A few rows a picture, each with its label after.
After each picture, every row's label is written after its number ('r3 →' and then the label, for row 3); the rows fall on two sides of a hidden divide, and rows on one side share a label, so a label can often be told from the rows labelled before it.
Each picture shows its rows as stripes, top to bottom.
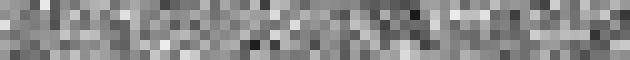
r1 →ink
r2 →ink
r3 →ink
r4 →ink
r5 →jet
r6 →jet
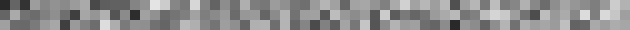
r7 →jet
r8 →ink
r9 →jet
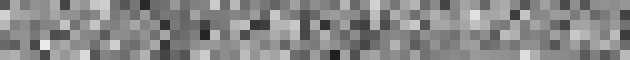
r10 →jet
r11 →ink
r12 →ink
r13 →ink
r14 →ink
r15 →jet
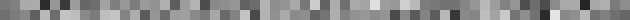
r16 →jet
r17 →ink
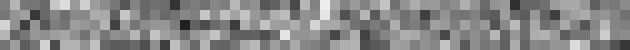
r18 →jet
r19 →ink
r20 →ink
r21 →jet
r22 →ink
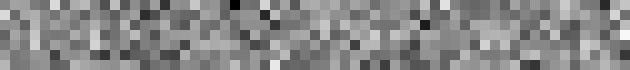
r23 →jet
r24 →ink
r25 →jet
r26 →jet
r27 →ink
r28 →ink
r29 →ink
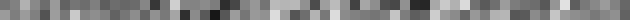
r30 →ink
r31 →ink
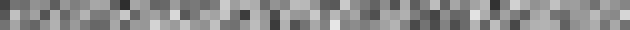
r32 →ink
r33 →jet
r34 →jet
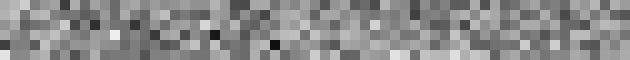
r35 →jet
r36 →ink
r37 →jet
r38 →ink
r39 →jet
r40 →ink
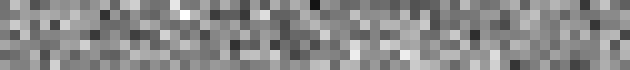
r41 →ink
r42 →jet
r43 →jet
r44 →ink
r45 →jet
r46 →jet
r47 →jet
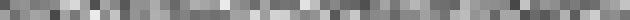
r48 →jet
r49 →ink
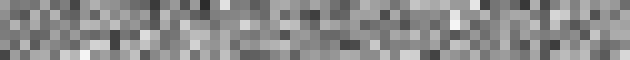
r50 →ink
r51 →ink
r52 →ink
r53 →jet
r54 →ink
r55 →jet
